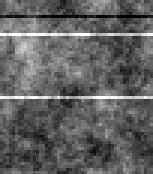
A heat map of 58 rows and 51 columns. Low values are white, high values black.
Ninth with the lowest average: top left. Histogram: skewed, a long tail of low values. Odd lines: rows 6, 12 and 33. Grain: streaks across.
